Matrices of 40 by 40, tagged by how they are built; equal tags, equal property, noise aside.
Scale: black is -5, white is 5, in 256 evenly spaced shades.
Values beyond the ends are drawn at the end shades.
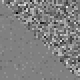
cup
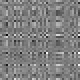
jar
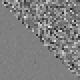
cup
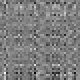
jar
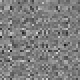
jar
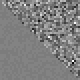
cup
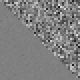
cup
